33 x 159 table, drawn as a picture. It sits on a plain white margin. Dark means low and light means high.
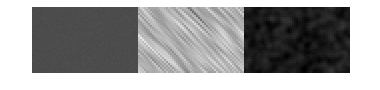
The table splits into one row of 3 panels. Panel 1,1: low, flat. Panel 1,2: high, slanting down to the right. Panel 1,3: very low, blotchy, faint in contrast.
